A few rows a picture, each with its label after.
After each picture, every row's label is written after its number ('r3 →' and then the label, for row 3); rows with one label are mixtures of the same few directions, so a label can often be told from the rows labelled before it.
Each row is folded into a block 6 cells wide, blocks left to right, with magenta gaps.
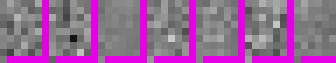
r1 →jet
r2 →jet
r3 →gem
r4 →jet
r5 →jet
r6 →gem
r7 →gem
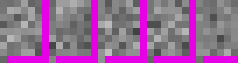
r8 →jet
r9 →gem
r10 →jet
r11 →jet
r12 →jet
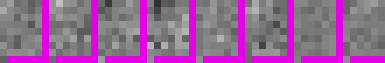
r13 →gem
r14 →gem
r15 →gem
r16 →gem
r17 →jet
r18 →gem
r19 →jet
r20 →gem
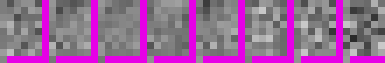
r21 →jet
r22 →gem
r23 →gem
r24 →gem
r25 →gem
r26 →jet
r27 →jet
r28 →jet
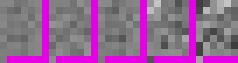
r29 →jet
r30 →jet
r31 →jet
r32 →gem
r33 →gem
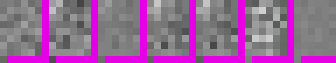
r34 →jet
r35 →gem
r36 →gem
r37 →gem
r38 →gem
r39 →jet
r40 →jet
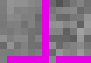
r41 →gem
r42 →gem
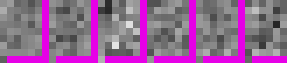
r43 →gem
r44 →jet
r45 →gem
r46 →gem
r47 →jet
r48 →gem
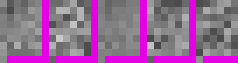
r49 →gem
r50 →jet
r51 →gem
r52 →gem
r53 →gem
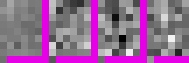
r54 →gem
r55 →gem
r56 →jet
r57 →jet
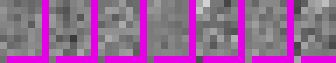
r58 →gem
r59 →jet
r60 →jet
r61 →gem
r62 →gem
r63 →jet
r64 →gem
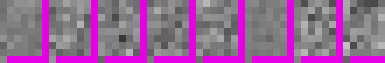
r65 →gem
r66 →gem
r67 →jet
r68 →gem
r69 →gem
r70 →jet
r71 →jet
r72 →gem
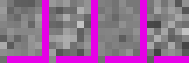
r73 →gem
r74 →gem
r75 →jet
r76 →jet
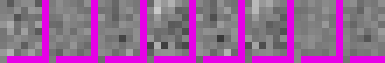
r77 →jet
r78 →jet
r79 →jet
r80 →gem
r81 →jet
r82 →gem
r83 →gem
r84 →jet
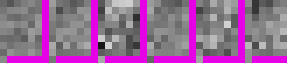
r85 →gem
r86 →gem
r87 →gem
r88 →gem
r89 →gem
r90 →gem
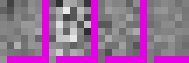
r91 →gem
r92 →jet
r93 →jet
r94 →jet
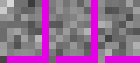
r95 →gem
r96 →jet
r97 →jet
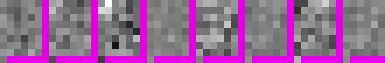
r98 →jet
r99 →gem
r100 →gem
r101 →jet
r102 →gem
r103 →gem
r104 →gem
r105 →gem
